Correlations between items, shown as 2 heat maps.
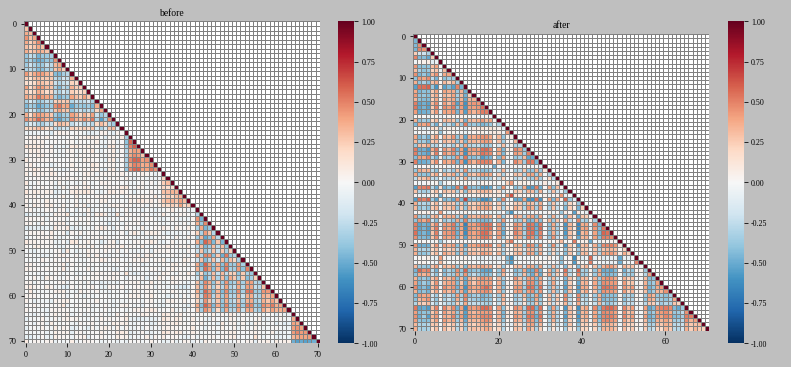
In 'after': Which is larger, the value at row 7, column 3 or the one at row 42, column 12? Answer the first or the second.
the second
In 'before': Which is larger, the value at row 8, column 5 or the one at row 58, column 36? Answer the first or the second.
the second
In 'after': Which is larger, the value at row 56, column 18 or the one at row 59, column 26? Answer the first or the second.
the second
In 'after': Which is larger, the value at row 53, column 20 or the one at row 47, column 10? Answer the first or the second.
the first
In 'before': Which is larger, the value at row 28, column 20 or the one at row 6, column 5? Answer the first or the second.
the second
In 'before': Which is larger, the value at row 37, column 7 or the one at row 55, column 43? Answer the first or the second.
the first
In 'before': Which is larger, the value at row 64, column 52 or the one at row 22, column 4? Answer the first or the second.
the first
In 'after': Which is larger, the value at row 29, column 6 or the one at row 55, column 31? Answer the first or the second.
the first
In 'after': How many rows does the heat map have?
71
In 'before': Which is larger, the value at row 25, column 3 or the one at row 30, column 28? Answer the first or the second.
the second
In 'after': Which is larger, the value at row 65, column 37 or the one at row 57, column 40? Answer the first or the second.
the first
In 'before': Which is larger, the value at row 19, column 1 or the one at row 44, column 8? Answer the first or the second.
the second
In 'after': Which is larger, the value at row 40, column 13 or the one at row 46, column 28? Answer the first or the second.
the second
